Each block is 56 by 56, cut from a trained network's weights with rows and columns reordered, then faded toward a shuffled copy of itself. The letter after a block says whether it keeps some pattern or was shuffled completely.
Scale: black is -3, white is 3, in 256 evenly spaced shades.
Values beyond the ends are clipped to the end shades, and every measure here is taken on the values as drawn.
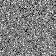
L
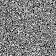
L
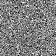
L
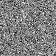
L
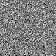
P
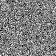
L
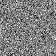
L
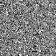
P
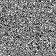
L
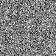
L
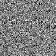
P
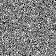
L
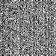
P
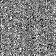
P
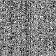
P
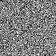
L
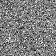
L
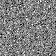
L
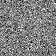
L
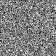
L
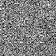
P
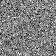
L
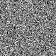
L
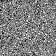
L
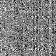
P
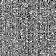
P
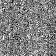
P
